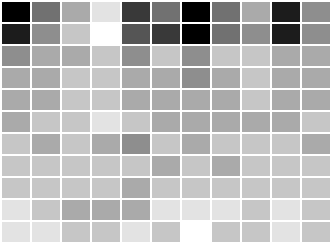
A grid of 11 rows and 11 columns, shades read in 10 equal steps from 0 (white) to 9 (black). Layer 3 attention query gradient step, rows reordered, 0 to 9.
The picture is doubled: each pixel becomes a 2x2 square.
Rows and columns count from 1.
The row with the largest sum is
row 1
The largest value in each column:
9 5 3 3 7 7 9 5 4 8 4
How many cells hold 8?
3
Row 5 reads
3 3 2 2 3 3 3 3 2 3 3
